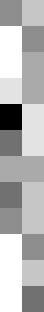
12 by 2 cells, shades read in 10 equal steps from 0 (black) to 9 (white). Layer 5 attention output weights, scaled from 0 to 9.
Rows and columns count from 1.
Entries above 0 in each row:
2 2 2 2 1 2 2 2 2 2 2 2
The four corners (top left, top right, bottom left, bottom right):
5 7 9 4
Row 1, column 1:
5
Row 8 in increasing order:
4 7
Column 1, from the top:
5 9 9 8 0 4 6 4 5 9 9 9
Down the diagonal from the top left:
5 5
